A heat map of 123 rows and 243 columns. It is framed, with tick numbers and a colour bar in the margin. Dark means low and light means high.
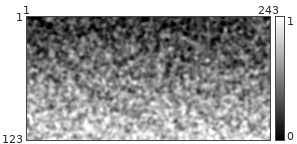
Grain: blotchy. Slope: up to the bottom. Average level on the scale: 50%. Lone odd cells: none.
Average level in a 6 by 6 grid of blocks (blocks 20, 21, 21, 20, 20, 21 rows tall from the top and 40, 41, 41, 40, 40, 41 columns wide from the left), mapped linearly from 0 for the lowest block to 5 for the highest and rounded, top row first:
0 0 0 0 0 1 / 1 2 1 1 1 1 / 2 2 2 2 2 2 / 3 3 3 3 3 3 / 4 4 4 4 4 4 / 5 5 5 5 5 5
